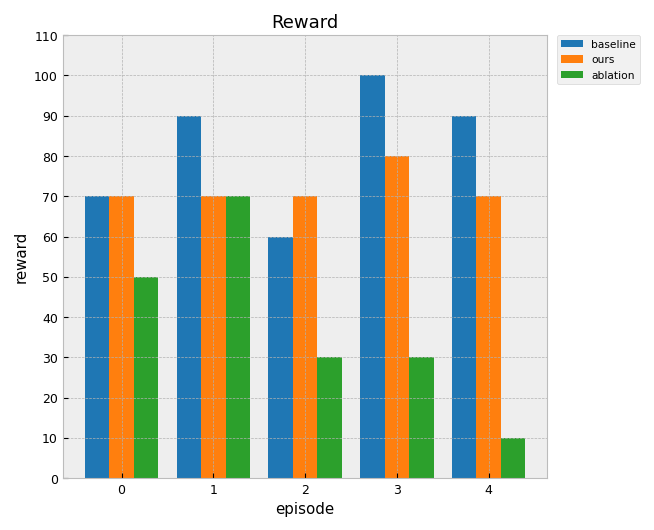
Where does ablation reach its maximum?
1
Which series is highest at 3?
baseline
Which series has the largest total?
baseline
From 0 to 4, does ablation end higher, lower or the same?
lower
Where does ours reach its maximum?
3
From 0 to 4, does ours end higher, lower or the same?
the same
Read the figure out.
Title: Reward
x-axis: episode, ticks 0 1 2 3 4
y-axis: reward, ticks 0 10 20 30 40 50 60 70 80 90 100 110
Legend: baseline, ours, ablation
Values:
baseline: 70 90 60 100 90
ours: 70 70 70 80 70
ablation: 50 70 30 30 10
